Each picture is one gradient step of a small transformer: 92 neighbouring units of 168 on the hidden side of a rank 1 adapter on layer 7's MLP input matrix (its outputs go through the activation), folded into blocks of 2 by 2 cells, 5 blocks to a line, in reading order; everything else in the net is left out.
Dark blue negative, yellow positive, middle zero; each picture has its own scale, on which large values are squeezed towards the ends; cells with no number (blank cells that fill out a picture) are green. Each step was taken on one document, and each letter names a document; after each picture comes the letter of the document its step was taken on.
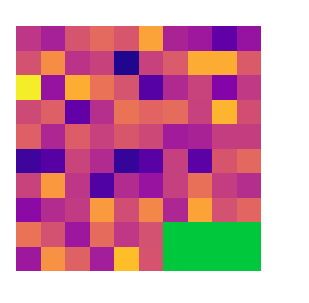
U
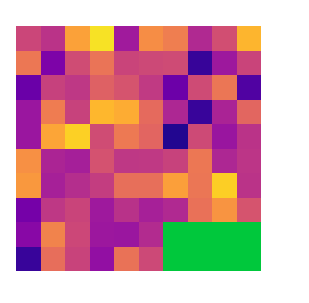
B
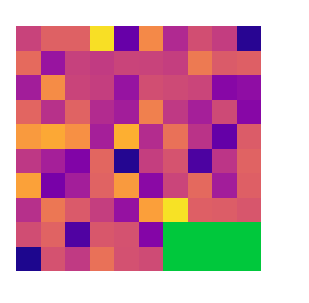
B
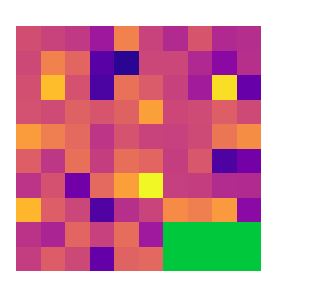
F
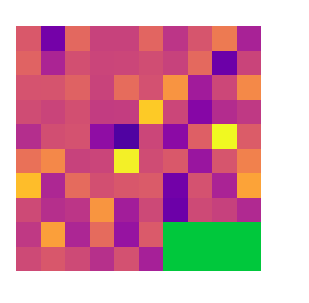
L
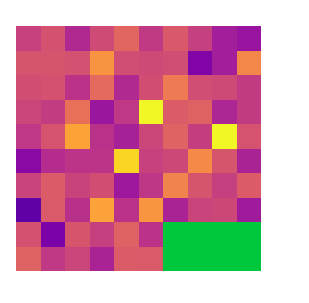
L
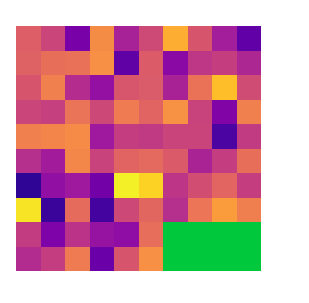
F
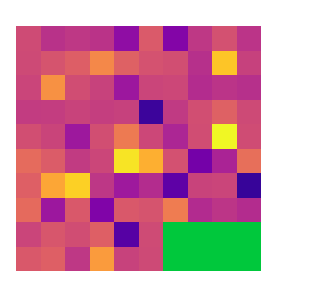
L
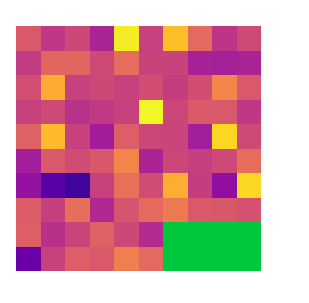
L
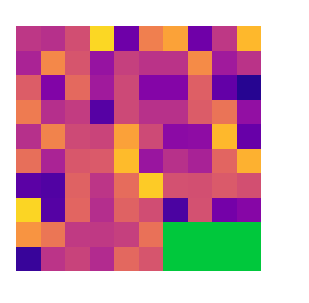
B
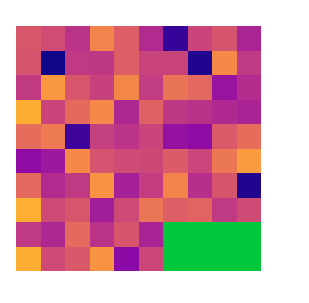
B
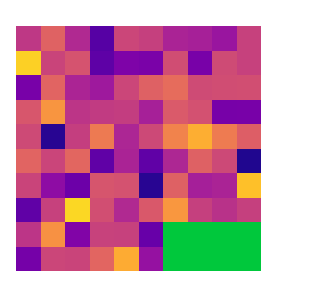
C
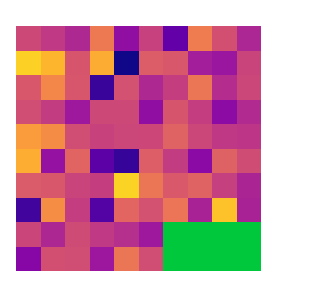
F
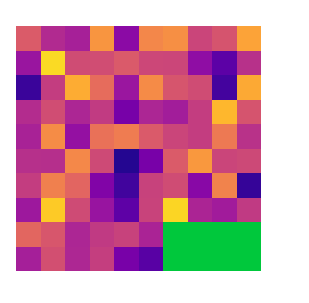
B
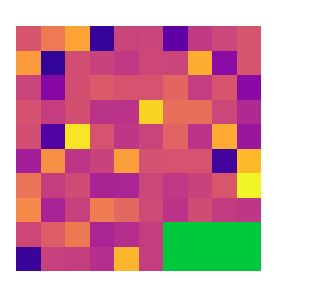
F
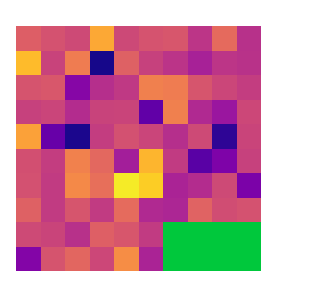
F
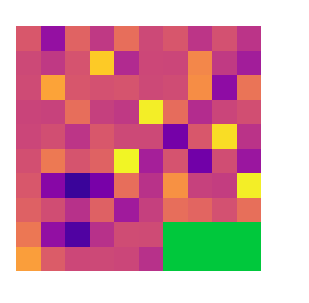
L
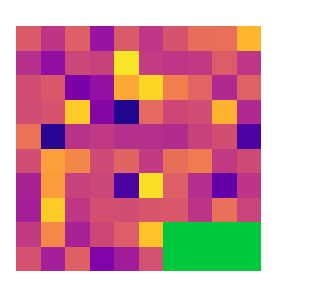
U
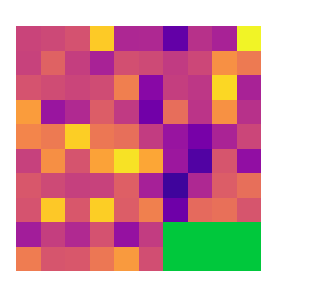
B
